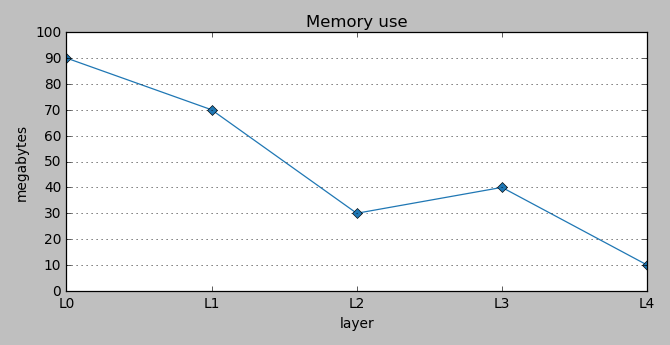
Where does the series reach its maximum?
L0
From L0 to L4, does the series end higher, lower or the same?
lower
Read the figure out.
Title: Memory use
x-axis: layer, ticks L0 L1 L2 L3 L4
y-axis: megabytes, ticks 0 10 20 30 40 50 60 70 80 90 100
Values:
90 70 30 40 10
